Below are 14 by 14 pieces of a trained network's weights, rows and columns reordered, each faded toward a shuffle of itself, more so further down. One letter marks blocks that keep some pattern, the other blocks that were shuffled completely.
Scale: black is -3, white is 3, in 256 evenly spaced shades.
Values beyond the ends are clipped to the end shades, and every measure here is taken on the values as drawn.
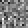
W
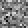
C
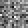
W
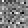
W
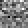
W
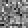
C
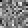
W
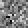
C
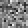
C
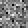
C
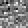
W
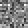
W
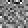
W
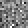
C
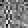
W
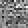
W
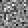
C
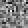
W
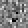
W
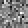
C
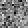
C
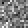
C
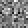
W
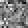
W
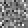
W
